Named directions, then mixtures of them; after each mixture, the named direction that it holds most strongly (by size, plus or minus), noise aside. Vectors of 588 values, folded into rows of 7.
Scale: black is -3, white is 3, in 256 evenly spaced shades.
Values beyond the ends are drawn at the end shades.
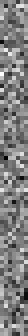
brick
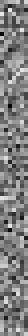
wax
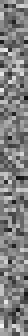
brick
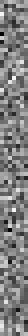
wax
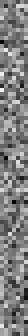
brick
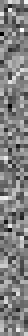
wax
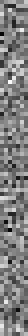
wax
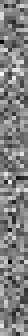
brick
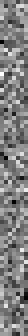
brick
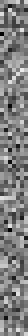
wax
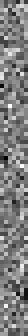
brick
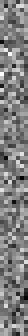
brick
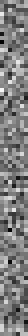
wax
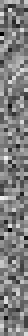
wax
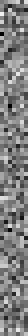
wax
